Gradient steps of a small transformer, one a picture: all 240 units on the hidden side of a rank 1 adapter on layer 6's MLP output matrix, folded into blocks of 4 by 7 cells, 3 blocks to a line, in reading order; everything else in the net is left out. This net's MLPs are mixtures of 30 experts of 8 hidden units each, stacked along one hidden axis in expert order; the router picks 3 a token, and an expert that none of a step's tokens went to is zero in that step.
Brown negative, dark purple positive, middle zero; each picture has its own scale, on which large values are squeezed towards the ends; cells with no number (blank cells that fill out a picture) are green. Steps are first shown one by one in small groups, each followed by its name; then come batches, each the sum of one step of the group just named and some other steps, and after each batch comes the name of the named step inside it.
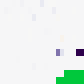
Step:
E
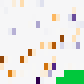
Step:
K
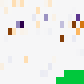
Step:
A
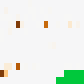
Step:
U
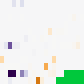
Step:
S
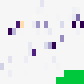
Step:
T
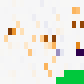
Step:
E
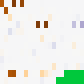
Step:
T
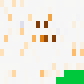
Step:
A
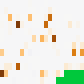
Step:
U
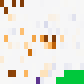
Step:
K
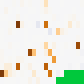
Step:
U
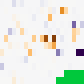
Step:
E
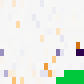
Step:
E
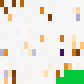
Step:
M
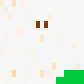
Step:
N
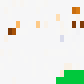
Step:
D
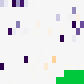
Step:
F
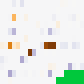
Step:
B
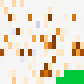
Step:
B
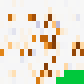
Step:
B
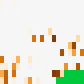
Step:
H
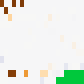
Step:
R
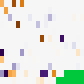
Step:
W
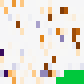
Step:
W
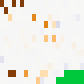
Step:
R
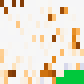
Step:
H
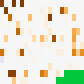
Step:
R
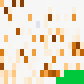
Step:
H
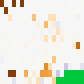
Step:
R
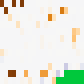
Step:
R
